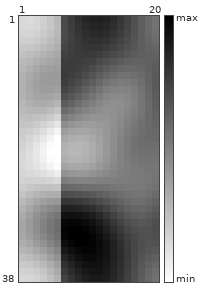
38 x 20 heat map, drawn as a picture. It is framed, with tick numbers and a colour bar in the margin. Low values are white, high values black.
Seam: vertical, 30% of the way across, the right part higher. Lone odd cells: none. Calmest part: middle right. Ninth with the lowest average: middle left. Ninth with the highest average: bottom middle.
